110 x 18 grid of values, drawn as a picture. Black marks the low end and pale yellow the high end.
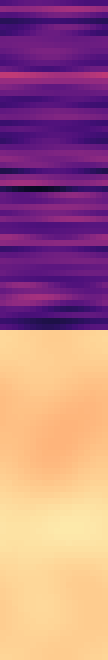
It is made of 2 by 1 panels. Panel 1,1: low, streaked across. Panel 2,1: very high, smooth, faint in contrast.
